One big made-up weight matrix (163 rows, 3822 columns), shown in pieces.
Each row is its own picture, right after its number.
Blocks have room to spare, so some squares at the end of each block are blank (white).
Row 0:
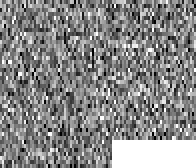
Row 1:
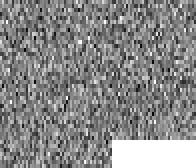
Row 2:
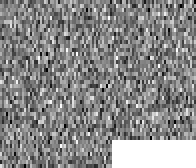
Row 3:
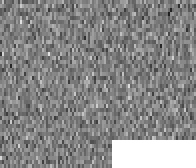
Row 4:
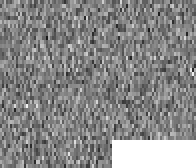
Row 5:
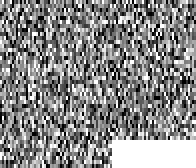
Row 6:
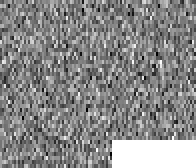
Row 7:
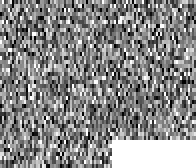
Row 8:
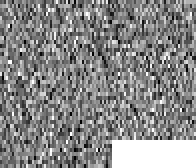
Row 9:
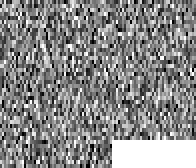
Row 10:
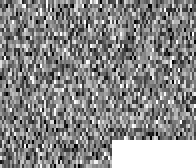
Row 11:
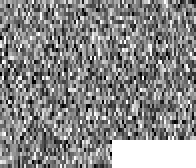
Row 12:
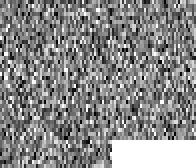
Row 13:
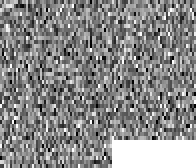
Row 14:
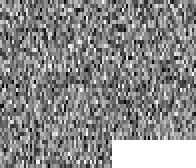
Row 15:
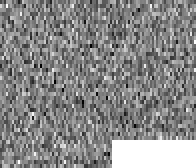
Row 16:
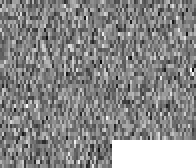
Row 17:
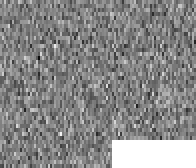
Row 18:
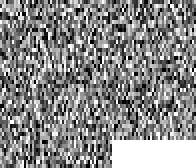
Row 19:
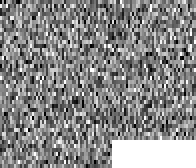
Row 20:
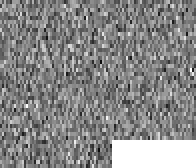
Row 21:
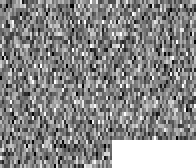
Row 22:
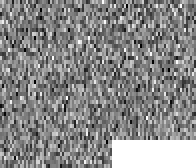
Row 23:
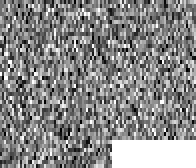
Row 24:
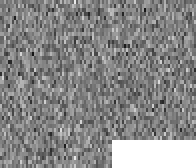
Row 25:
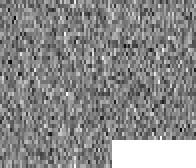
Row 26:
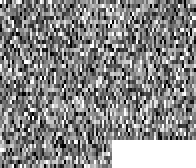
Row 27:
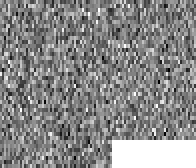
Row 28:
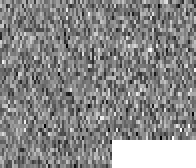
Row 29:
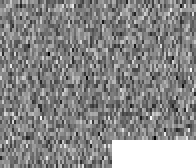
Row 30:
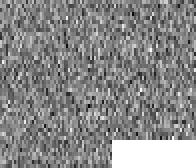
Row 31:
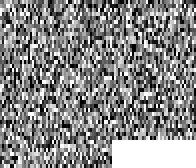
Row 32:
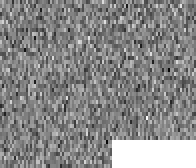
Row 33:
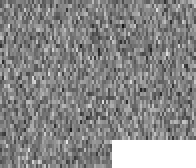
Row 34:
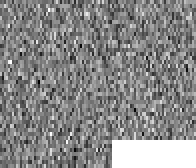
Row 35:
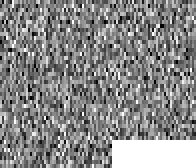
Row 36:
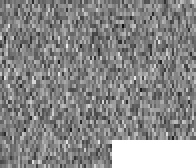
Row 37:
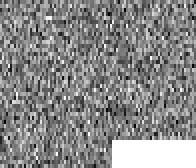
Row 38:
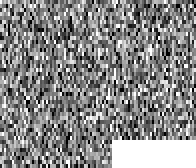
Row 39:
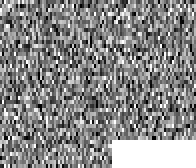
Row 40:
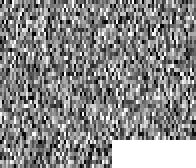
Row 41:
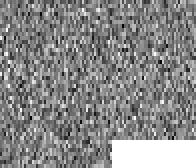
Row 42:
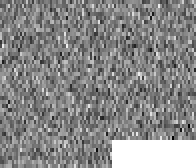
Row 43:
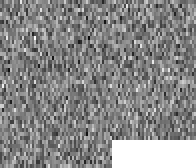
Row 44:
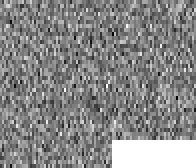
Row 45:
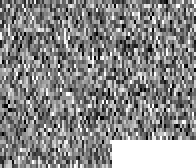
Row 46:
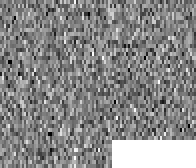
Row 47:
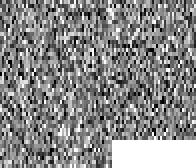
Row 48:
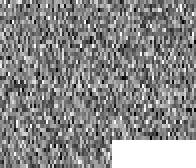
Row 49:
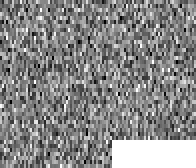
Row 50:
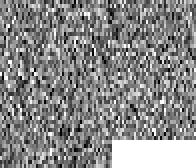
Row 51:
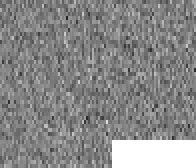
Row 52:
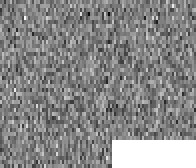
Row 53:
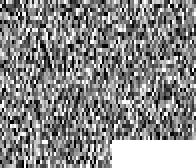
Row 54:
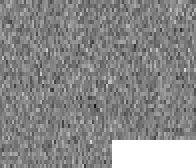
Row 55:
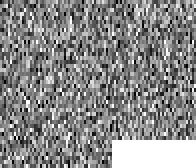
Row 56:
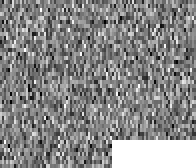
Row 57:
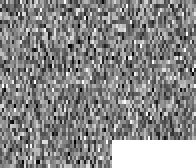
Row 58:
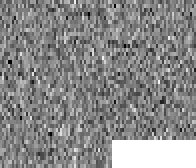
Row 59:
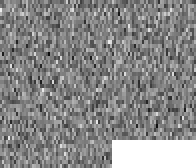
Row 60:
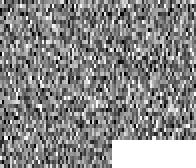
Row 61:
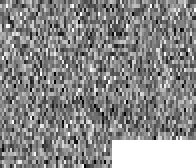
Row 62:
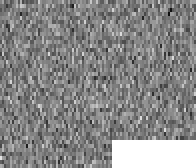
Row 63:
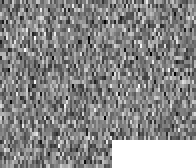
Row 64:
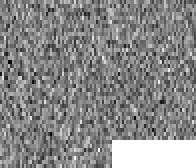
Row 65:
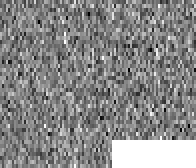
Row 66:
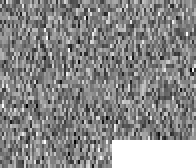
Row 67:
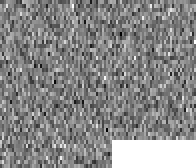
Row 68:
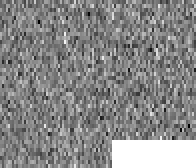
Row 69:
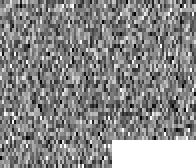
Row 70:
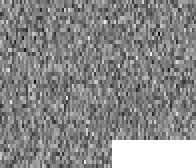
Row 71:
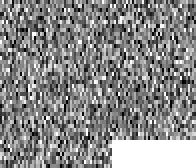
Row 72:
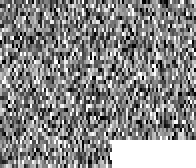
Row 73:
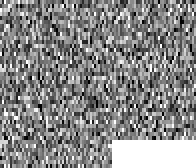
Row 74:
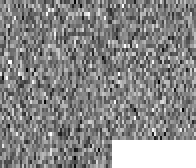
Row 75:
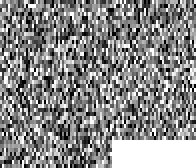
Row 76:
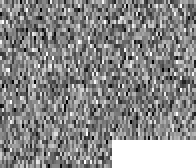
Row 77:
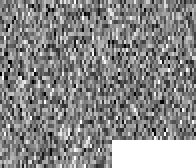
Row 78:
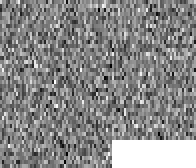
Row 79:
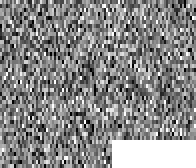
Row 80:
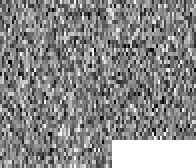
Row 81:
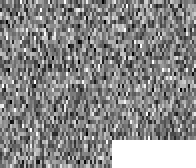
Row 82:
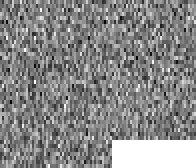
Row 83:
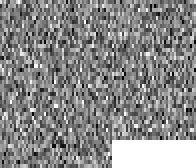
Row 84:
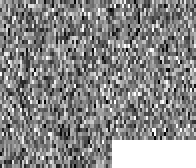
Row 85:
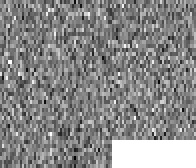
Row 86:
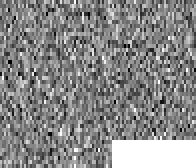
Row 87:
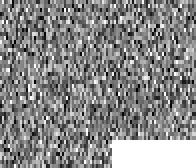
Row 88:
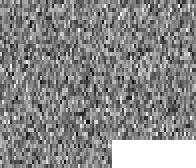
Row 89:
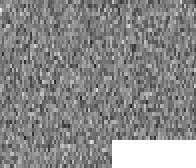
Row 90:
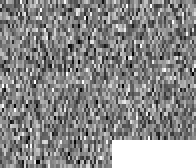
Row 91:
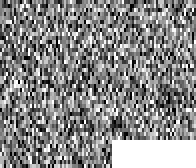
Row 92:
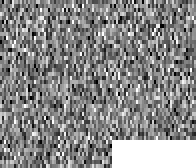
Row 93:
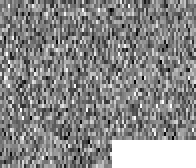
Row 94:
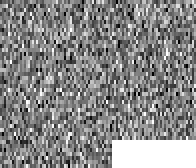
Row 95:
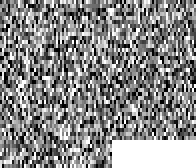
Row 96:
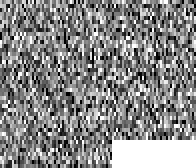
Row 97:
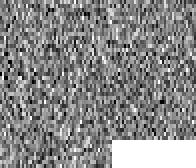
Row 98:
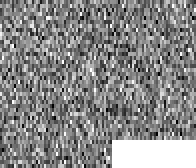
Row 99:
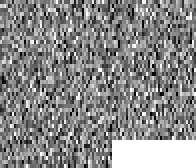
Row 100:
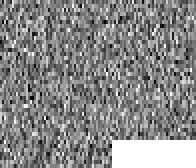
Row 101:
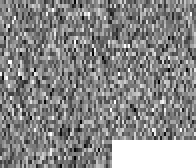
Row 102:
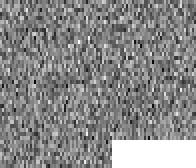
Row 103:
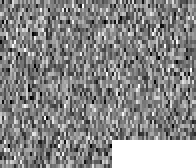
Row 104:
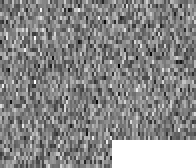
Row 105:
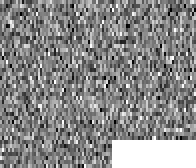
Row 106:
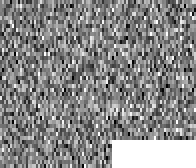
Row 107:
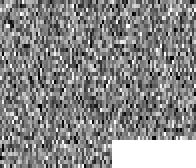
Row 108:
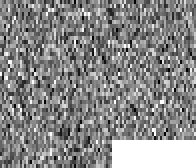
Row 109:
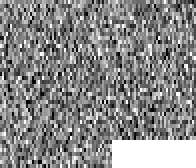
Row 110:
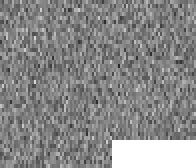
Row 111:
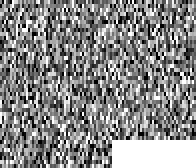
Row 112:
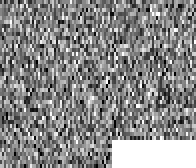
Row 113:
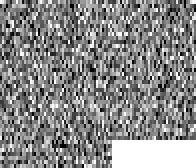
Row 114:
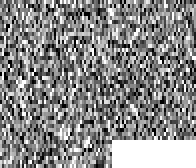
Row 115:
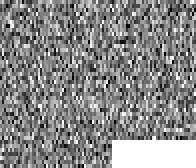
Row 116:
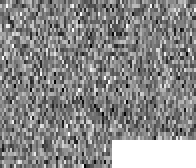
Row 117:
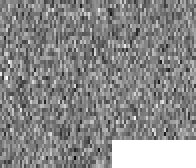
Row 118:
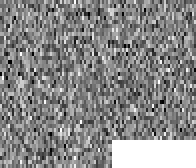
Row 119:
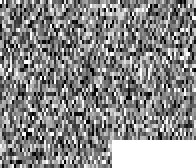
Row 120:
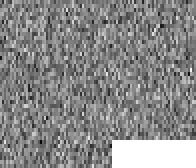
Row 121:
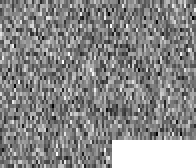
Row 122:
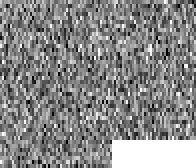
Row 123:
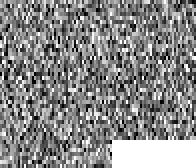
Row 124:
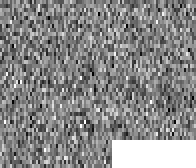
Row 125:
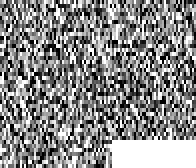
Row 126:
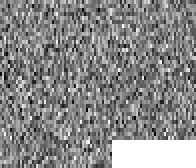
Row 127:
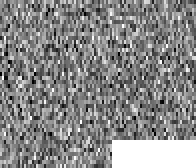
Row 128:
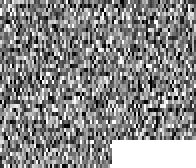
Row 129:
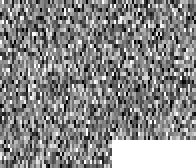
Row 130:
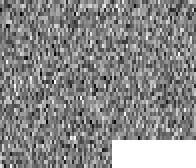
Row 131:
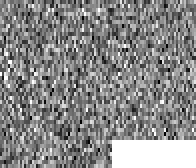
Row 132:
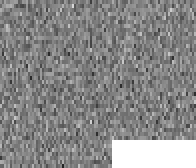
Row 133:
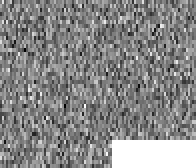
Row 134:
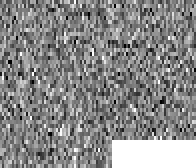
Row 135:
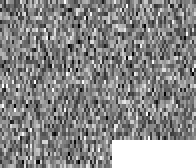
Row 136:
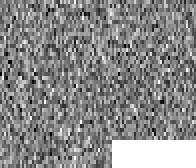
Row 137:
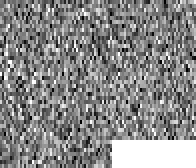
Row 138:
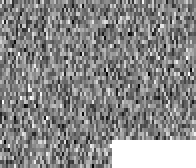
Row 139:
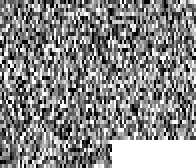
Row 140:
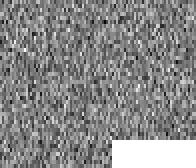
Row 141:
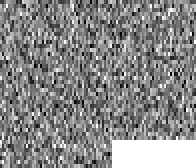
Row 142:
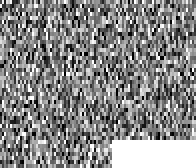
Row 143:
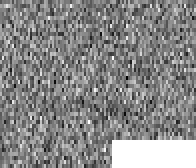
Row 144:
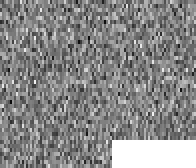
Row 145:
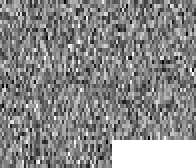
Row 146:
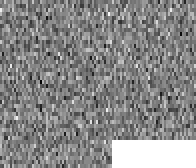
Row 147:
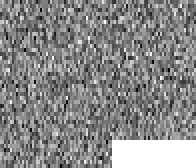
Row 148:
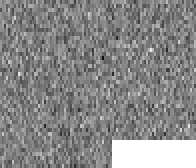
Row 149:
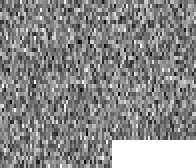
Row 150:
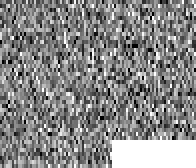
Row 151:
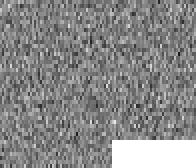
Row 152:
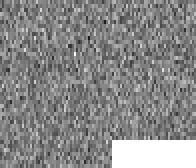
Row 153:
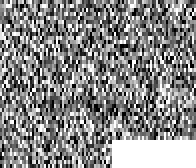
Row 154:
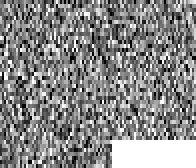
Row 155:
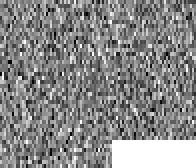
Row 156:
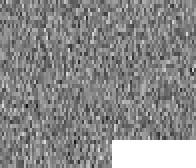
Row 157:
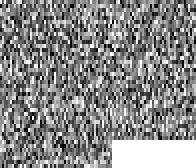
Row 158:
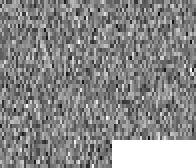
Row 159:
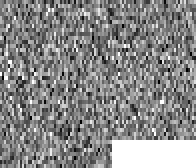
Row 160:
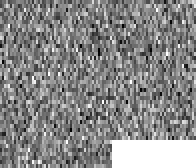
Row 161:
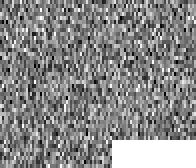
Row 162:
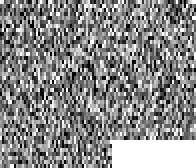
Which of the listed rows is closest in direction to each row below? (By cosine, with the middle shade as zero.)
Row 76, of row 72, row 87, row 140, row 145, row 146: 87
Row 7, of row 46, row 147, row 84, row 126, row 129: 129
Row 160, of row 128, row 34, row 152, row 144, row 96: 34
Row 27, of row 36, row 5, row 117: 117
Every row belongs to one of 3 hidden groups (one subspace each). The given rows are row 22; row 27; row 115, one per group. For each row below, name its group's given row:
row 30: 27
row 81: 22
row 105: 115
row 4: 22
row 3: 115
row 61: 115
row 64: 27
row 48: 115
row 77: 27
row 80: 27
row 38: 27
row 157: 115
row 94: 27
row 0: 27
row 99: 27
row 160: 27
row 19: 115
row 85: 27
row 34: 27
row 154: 27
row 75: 27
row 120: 22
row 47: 27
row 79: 115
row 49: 22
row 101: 27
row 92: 22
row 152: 22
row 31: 115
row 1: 22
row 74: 27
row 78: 115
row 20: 22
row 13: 115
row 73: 115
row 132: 115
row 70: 22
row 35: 22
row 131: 27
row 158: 22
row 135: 22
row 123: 27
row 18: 22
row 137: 27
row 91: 115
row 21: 115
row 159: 27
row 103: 22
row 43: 22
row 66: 22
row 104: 22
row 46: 27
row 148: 27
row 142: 22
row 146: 115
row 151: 115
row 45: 27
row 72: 27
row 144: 22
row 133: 22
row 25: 27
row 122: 27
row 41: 27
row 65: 27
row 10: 115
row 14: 22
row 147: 22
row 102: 22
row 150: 27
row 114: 27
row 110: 22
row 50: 27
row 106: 115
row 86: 27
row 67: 115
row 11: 27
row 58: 27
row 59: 115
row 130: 115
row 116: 115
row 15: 115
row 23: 27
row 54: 115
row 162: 115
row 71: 22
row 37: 115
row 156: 22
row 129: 22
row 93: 27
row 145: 22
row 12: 27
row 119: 115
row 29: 115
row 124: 115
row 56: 22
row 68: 27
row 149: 22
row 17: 115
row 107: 115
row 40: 22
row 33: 27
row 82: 22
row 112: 115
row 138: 22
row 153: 115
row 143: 115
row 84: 27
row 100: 22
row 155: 27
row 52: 115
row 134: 27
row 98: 115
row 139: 27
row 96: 27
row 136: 27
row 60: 115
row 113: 115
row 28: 27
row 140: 22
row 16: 22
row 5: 22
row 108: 27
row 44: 115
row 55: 27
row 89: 115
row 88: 115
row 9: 22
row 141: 115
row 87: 22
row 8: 27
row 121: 115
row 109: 27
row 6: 27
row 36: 27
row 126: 27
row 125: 27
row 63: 22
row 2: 115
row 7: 22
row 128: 115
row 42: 27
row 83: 115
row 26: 115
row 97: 27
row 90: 22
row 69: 115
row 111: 22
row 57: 22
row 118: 27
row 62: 115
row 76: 22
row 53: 22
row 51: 27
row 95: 27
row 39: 115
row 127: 27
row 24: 27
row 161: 22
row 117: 27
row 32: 22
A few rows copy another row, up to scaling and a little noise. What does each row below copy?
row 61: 116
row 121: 98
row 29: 69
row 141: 67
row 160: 33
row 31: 89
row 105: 115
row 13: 132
